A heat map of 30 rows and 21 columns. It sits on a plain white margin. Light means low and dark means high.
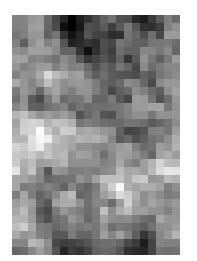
The ninth with the lowest average is the middle left. On average the colour sits 50% of the way up the scale. The ninth with the highest average is the top middle. The texture is blotchy. No regular stripes run through it.
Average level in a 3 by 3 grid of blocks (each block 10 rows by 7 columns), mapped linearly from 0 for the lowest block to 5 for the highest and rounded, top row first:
254 | 022 | 222
